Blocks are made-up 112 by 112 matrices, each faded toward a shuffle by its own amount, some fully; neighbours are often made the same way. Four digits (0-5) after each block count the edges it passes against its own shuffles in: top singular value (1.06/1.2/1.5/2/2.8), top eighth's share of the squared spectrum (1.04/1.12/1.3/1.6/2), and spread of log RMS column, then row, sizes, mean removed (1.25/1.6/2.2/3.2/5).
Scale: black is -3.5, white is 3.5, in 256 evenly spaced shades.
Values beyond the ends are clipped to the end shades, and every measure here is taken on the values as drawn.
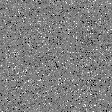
3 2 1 1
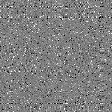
4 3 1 2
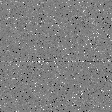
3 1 0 0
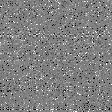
4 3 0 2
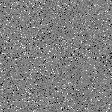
3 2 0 1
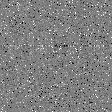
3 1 0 0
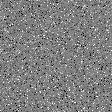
0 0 0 0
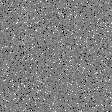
0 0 0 0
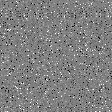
3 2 0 1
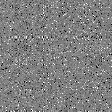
4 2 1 1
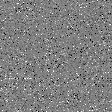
2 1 0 0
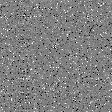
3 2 0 0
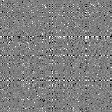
5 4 3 3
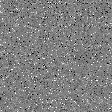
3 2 0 1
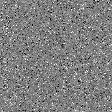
3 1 0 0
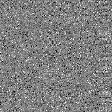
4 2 1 0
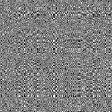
5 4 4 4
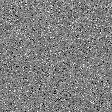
2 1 0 0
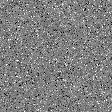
0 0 0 0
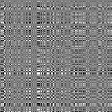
5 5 5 5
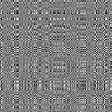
5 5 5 4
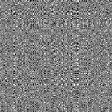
5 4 3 3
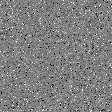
0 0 0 0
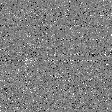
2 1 0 2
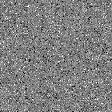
3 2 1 1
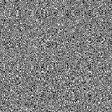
4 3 2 2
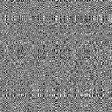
5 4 3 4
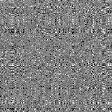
5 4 3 3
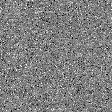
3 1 0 0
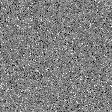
1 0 0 0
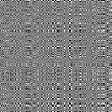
5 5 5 4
